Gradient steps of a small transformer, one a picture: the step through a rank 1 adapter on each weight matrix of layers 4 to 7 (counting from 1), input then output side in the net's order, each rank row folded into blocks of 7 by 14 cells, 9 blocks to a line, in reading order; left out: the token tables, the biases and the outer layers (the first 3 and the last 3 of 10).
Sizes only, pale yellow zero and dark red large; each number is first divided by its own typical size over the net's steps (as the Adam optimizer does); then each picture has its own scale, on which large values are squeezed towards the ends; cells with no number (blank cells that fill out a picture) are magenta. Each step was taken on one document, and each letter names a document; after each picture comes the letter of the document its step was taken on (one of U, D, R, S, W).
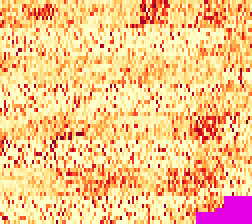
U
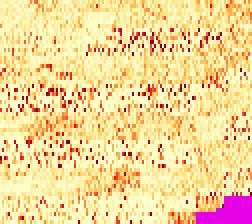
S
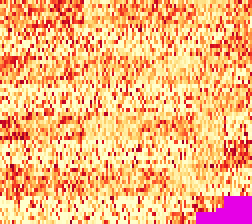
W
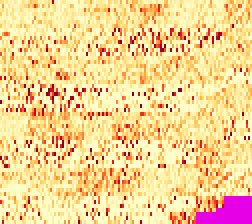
S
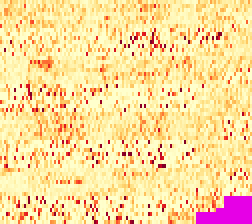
S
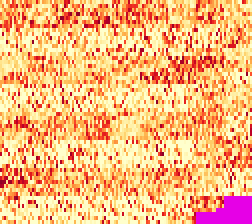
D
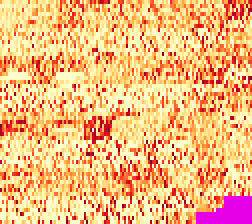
W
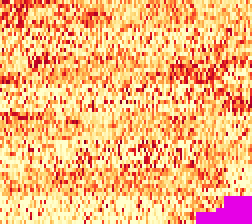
W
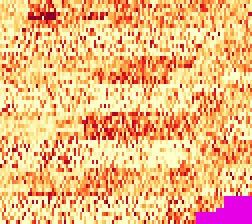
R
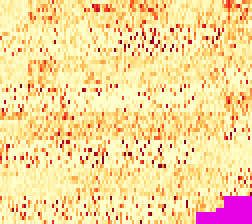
S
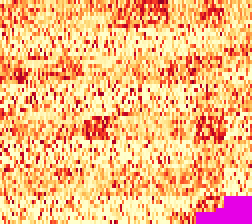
D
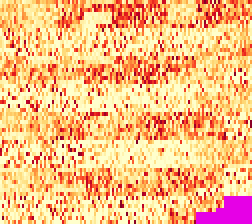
U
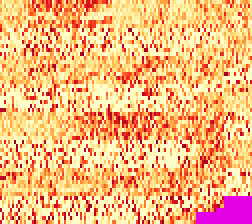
R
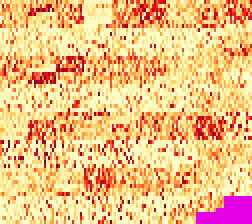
U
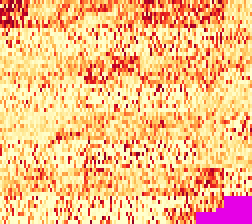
D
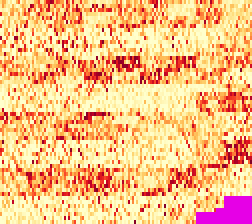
U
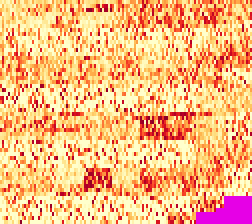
D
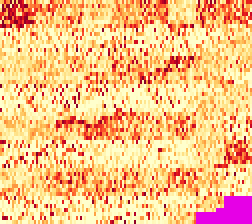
U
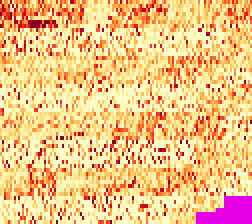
U
